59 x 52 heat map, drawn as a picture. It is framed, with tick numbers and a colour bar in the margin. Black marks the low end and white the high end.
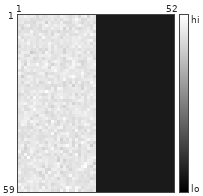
The table splits into one row of 2 panels. Panel 1,1: very high, fine-grained, faint in contrast. Panel 1,2: very low, flat.
